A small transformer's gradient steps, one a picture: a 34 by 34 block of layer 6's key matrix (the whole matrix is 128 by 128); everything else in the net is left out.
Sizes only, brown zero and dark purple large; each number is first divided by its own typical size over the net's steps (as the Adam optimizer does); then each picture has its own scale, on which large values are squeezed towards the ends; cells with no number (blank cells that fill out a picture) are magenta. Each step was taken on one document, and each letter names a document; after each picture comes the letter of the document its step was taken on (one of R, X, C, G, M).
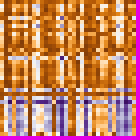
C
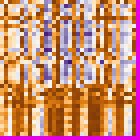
C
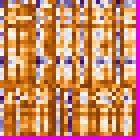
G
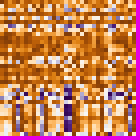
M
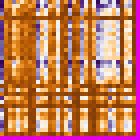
G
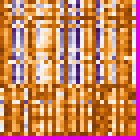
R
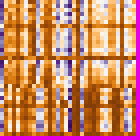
G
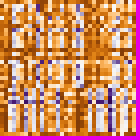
R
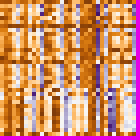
R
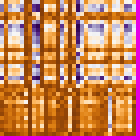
R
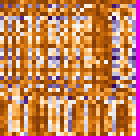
M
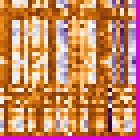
G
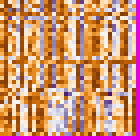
M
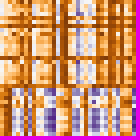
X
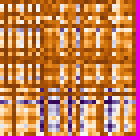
R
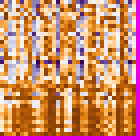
G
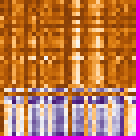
X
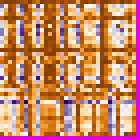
R
